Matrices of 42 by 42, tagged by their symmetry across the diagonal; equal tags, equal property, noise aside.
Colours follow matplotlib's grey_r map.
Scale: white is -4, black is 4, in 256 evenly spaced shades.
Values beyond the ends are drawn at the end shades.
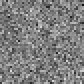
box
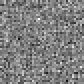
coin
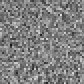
box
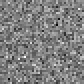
coin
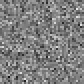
coin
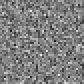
coin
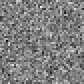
coin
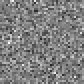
box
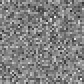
box
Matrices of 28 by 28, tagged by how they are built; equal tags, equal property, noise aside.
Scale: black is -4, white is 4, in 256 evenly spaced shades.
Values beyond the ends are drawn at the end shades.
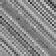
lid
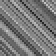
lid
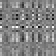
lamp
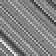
lid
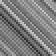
lid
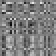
lamp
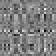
lamp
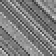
lid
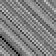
lid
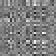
lamp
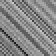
lid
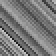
lid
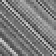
lid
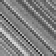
lid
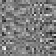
lamp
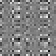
lamp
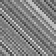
lid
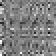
lamp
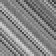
lid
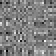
lamp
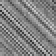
lid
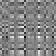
lamp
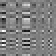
lamp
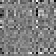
lamp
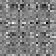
lamp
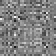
lamp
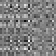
lamp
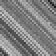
lid
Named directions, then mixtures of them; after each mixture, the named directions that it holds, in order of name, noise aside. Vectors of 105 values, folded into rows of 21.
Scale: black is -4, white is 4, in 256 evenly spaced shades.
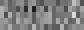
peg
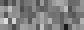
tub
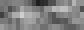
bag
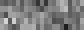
bag, tub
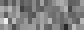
tub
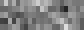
bag, tub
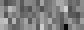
tub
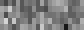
tub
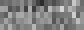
bag, peg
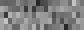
bag, peg, tub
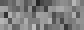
bag, peg, tub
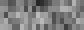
bag, peg, tub
